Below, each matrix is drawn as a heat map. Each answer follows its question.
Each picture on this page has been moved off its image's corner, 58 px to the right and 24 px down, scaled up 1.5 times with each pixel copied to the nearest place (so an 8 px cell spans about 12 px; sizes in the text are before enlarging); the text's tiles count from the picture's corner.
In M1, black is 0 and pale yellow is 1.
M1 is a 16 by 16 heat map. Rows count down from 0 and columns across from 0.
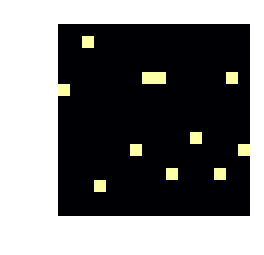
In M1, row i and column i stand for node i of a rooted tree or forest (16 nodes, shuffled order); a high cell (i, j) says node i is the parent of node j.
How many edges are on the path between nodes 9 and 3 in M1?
3
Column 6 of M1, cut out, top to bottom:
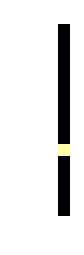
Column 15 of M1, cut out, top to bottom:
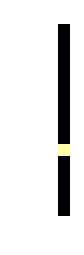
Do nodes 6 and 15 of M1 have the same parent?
yes
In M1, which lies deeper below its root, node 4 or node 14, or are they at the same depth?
node 14
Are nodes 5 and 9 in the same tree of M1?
no
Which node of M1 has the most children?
4
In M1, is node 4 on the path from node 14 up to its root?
yes
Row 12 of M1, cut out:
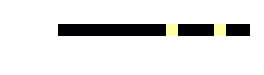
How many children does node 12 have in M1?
2
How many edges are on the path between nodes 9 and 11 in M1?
1
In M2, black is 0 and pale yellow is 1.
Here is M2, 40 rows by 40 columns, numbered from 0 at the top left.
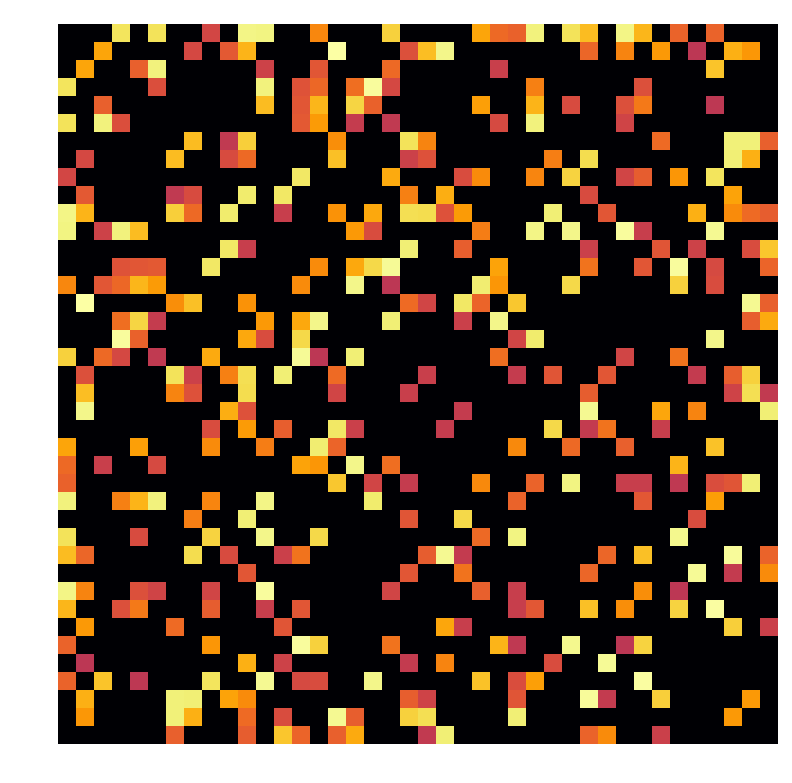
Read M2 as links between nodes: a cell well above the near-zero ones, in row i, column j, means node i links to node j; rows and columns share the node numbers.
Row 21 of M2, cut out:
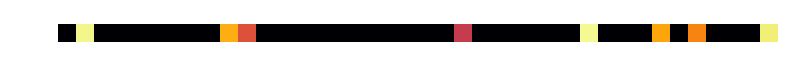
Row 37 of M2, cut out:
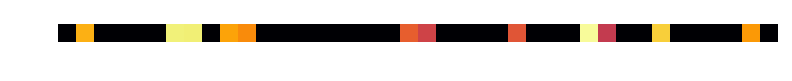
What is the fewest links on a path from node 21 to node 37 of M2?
2
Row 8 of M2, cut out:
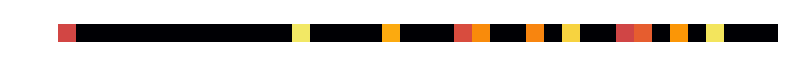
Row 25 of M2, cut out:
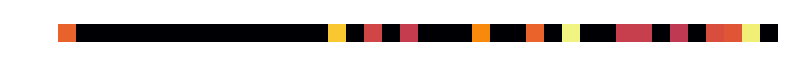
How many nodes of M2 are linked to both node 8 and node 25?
8
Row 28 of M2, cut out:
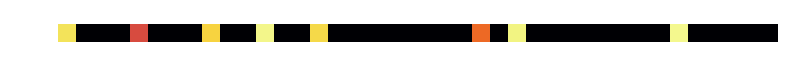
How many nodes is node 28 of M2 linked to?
8
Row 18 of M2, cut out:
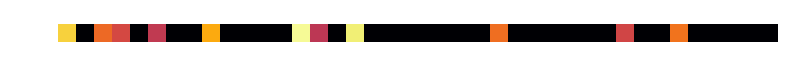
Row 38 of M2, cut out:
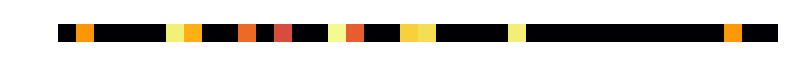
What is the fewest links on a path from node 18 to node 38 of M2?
2
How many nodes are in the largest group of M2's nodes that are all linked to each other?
7
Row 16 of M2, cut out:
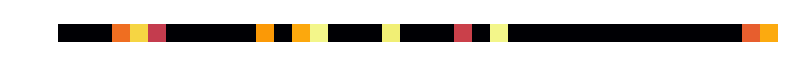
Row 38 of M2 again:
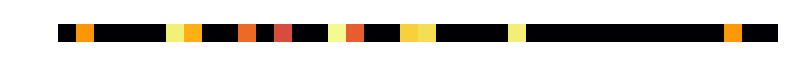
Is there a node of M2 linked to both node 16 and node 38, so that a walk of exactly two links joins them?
no
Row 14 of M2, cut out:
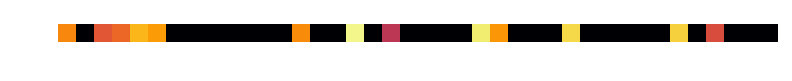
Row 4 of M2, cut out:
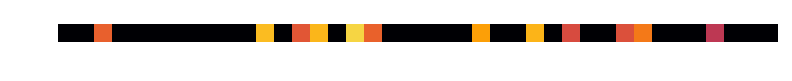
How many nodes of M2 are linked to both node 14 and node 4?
6
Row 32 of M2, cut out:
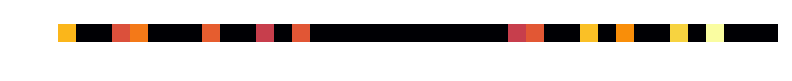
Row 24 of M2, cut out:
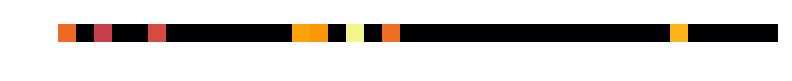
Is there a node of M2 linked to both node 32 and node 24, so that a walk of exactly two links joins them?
yes
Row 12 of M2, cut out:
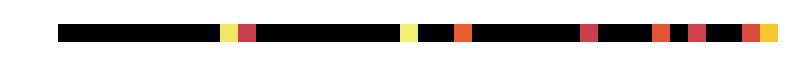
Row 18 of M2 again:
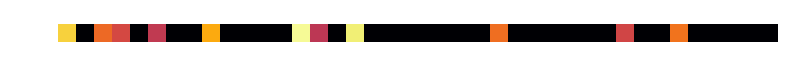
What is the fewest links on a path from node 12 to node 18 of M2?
3
